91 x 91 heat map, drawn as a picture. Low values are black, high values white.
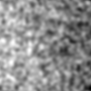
Values rise toward the left. No regular stripes run through it. The texture is blotchy. The middle left is the ninth with the highest average. There are no lone odd cells.
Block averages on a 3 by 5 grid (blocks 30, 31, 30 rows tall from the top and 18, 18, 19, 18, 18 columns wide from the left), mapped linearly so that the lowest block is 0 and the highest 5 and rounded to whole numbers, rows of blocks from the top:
43210 | 54210 | 44320
